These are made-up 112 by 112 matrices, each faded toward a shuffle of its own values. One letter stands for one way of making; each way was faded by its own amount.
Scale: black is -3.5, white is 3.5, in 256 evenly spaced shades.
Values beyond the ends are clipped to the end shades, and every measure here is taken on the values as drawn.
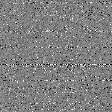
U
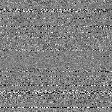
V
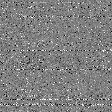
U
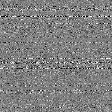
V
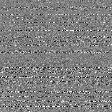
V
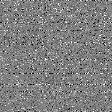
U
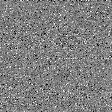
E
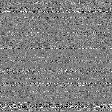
V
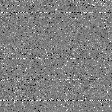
U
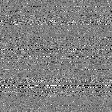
V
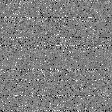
U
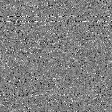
E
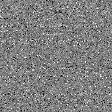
E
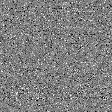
E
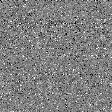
E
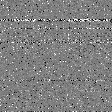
U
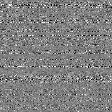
V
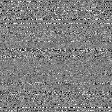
V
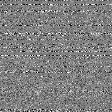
V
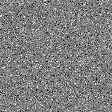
E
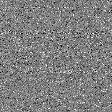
E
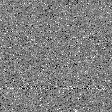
E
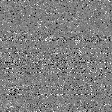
U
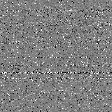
U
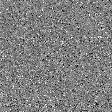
E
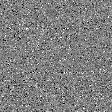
E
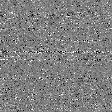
U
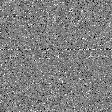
E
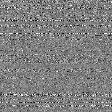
V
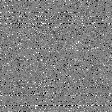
U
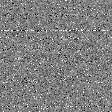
E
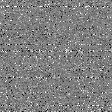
U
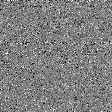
E
